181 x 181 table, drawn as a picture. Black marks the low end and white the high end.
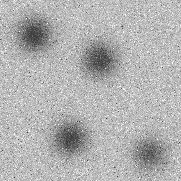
Seam: none. Mirror symmetry: none. Histogram: skewed, a long tail of low values. Average level on the scale: 70%. Slope: none. Odd rows or columns: none. Dips: four.
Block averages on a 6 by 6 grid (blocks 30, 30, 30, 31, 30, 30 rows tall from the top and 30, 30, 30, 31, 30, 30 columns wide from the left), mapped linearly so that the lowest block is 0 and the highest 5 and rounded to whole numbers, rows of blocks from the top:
4 3 5 5 5 5
3 1 4 2 5 5
5 5 4 2 5 5
5 5 5 5 5 5
5 4 0 5 4 4
5 5 4 5 3 3
